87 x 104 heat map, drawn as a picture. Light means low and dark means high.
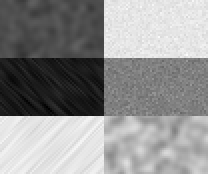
It is made of 3 by 2 panels. Panel 1,1: high, blotchy, faint in contrast. Panel 1,2: very low, fine-grained, faint in contrast. Panel 2,1: very high, slanting down to the right, faint in contrast. Panel 2,2: middling, fine-grained, faint in contrast. Panel 3,1: very low, slanting up to the right, faint in contrast. Panel 3,2: low, blotchy.
